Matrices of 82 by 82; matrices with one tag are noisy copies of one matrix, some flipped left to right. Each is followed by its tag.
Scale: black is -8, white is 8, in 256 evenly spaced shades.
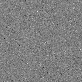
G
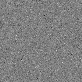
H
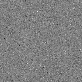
G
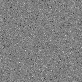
H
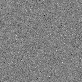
H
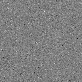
G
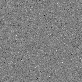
H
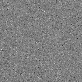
G
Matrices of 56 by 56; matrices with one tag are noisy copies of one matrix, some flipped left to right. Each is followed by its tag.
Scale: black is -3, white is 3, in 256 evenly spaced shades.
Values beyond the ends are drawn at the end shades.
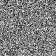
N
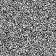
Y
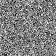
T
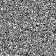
Y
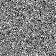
T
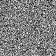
N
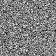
Y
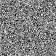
T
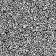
Y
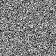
Y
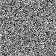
T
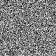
N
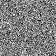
T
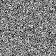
Y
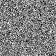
T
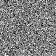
N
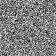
T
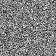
Y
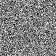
T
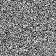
Y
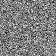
Y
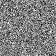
T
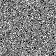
T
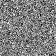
T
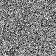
N
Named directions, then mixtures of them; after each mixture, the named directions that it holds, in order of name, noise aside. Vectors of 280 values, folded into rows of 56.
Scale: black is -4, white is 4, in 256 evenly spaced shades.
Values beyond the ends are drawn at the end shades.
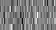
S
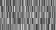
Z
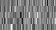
S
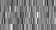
S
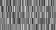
Z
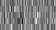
S, Z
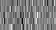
S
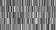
S, Z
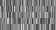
Z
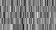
S, Z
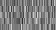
S, Z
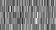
S, Z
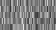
S, Z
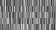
Z
